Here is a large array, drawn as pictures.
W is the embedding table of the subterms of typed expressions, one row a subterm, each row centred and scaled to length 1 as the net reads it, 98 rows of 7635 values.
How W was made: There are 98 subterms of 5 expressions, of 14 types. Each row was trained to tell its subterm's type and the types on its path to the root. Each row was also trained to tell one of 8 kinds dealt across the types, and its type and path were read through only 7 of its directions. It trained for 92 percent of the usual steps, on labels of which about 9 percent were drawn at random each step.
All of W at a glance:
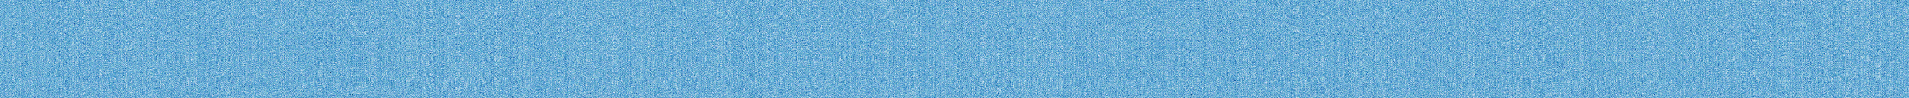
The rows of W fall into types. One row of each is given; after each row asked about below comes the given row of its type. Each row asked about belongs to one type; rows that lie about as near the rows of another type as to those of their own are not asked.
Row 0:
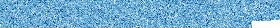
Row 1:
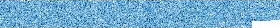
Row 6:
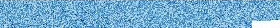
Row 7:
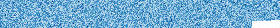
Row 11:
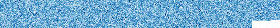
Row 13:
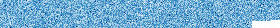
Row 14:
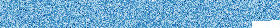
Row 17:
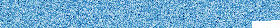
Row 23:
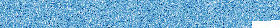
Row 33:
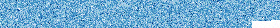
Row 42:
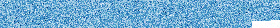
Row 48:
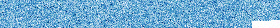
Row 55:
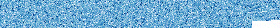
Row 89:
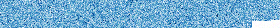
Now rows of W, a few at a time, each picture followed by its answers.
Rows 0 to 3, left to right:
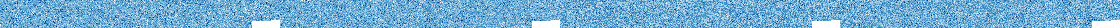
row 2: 48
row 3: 1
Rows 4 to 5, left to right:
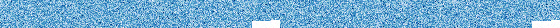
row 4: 13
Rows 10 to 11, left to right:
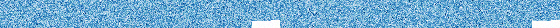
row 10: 23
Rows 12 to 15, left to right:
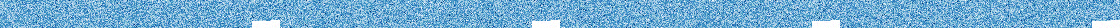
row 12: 42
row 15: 89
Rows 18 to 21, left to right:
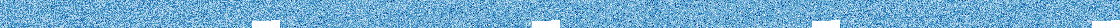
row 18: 6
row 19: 42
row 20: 0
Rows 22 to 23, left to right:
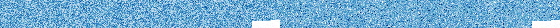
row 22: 7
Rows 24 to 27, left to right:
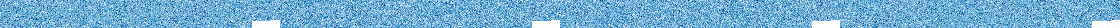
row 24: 89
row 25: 33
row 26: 13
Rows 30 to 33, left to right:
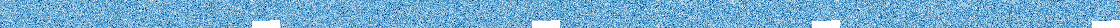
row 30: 7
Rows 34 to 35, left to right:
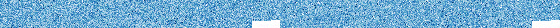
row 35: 14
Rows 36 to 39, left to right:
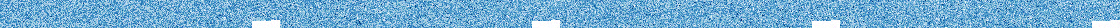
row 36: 55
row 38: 48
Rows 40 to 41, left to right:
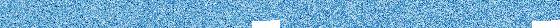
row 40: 1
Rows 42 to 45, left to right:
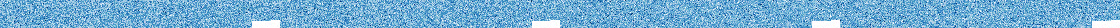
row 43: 14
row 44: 13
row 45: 89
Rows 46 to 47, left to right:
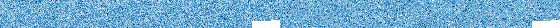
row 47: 1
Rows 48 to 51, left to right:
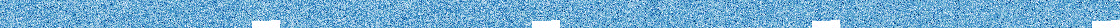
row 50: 0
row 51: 17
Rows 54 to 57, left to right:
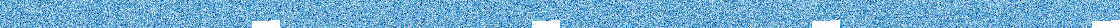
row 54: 7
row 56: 13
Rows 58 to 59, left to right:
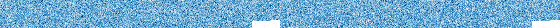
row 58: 13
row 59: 14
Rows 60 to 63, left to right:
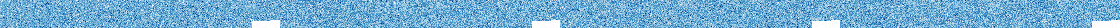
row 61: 48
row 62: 33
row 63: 42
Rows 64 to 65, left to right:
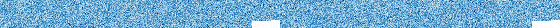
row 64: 6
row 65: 42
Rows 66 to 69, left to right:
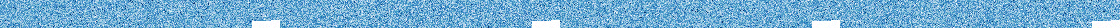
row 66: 1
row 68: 55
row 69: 14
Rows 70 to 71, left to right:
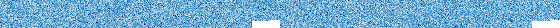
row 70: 89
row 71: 13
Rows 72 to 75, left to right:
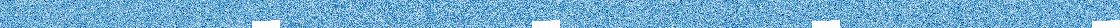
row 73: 1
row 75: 7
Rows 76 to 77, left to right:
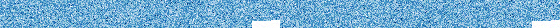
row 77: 14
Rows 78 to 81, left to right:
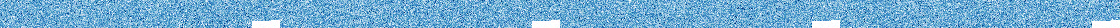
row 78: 42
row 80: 48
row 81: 42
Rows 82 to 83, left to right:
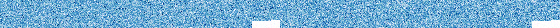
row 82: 55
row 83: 48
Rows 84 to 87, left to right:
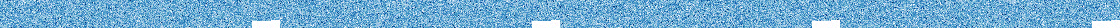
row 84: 6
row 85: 48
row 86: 6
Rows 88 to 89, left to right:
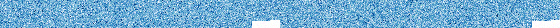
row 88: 7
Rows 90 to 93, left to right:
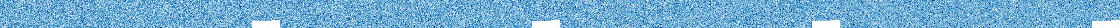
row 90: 6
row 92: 89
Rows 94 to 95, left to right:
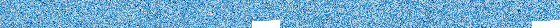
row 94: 1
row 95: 14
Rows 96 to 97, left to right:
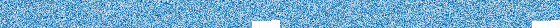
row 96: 33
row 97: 0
